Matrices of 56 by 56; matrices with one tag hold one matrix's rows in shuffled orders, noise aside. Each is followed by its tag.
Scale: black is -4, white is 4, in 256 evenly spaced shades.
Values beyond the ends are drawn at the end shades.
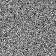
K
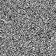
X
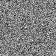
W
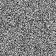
W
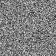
X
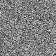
W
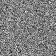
K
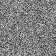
K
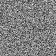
W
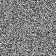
X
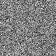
K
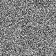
W
